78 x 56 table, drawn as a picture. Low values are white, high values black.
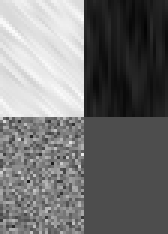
The table splits into 2 rows of 2 panels. Panel 1,1: very low, slanting down to the right, faint in contrast. Panel 1,2: very high, streaked downward, faint in contrast. Panel 2,1: middling, fine-grained, strong in contrast. Panel 2,2: high, flat.
